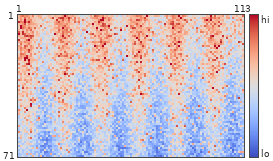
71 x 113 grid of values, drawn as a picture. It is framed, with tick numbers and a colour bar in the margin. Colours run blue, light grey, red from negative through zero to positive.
Upright stripes repeat 6 times across the table. Values rise toward the top. No single row or column stands out from its neighbours. On average the colour sits 50% of the way up the scale.
